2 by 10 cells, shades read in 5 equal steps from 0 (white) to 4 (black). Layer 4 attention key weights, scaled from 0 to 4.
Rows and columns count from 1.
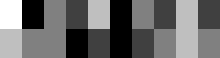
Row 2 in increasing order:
1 1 2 2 2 2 3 3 4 4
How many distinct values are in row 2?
4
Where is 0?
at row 1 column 1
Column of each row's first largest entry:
2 4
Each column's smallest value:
0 2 2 3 1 4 2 2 1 2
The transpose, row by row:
0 1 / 4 2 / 2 2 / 3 4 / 1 3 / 4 4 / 2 3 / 3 2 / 1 1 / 3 2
